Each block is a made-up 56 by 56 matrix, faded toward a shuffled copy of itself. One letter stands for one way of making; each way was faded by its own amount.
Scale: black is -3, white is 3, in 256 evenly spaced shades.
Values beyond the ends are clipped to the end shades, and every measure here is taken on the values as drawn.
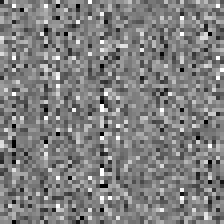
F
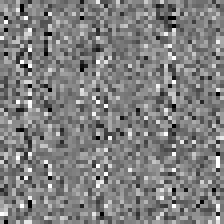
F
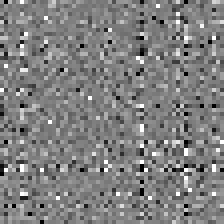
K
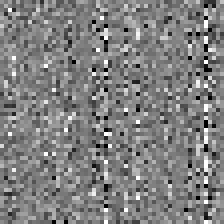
F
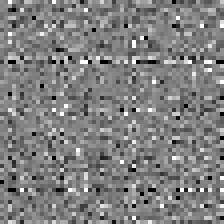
K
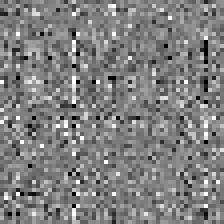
K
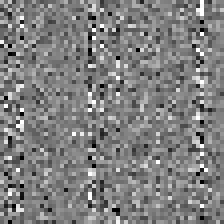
F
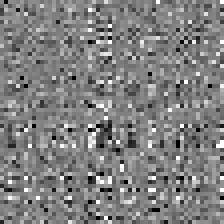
K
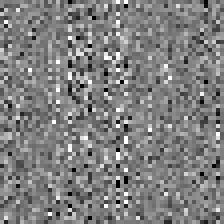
F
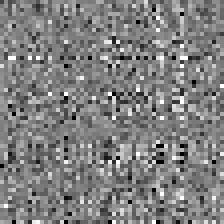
K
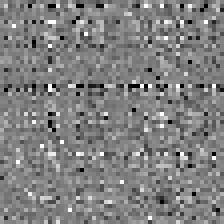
K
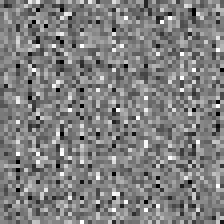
F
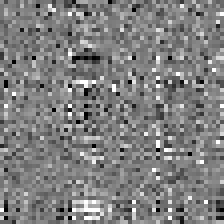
K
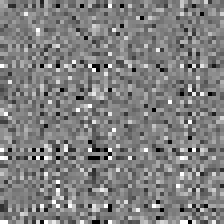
K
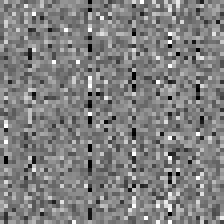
F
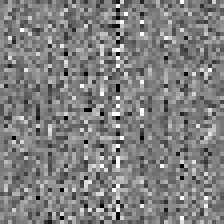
F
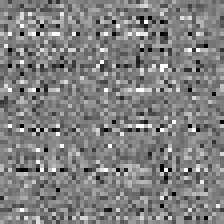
K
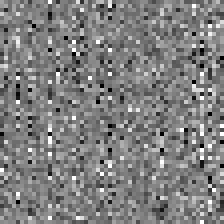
F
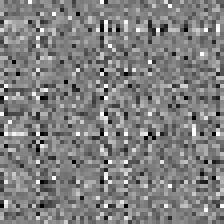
K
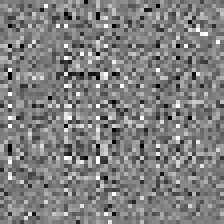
K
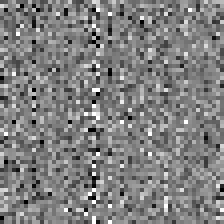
F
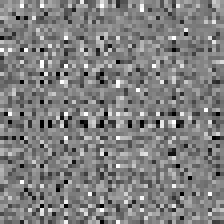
K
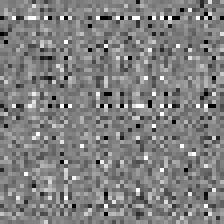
K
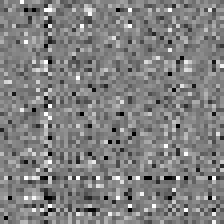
K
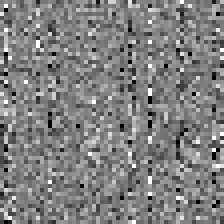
F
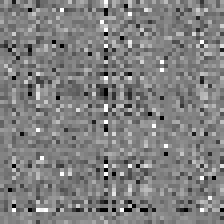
K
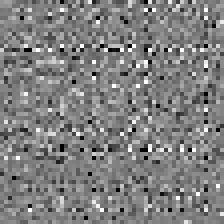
K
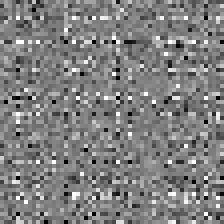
K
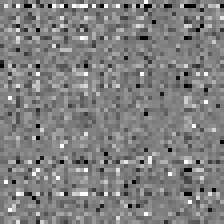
K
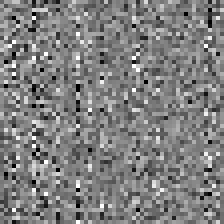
F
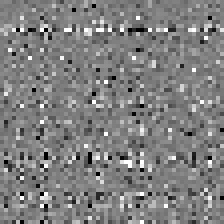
K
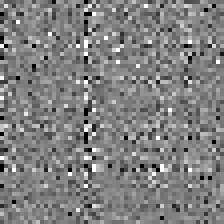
K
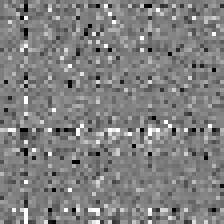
K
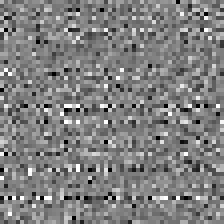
K
